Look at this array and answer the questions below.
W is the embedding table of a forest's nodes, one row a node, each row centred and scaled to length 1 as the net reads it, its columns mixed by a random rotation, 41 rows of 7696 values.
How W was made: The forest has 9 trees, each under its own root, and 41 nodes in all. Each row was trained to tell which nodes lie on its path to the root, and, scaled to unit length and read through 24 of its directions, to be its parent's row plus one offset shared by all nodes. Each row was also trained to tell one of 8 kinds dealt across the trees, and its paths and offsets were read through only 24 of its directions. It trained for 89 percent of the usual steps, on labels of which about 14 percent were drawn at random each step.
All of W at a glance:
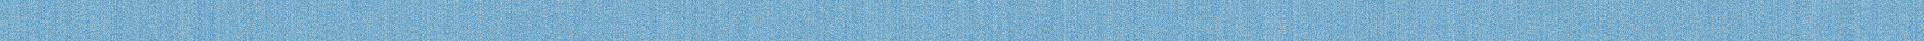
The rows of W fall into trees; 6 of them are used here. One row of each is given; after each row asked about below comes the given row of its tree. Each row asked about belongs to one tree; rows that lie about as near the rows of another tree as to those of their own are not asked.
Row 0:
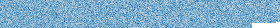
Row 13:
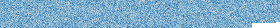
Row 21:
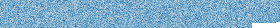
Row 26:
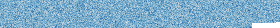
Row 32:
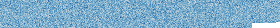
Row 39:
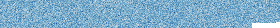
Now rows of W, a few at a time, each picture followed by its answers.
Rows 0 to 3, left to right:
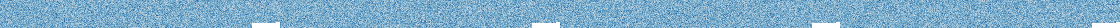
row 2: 0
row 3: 13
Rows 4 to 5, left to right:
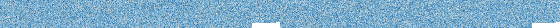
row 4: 39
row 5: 26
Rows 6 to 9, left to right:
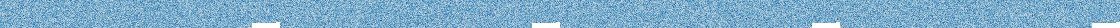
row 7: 0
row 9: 26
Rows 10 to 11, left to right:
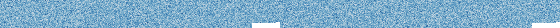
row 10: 0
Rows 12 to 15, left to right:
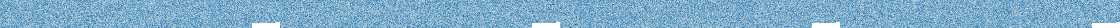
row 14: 39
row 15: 21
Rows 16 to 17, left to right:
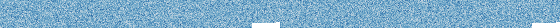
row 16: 26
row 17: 13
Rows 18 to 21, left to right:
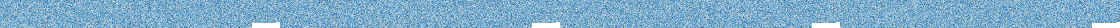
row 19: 13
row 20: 26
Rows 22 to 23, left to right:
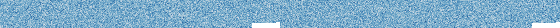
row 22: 26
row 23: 13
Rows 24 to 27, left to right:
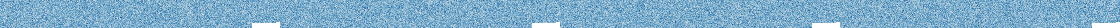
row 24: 32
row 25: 32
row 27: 21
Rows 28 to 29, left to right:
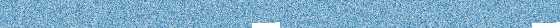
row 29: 13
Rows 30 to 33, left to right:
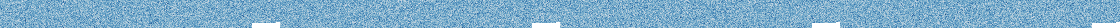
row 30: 26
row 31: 39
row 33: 26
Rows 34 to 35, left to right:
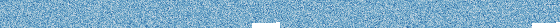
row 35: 13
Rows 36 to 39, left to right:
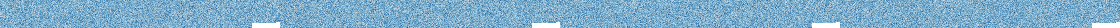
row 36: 21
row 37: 0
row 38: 21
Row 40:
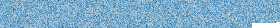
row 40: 13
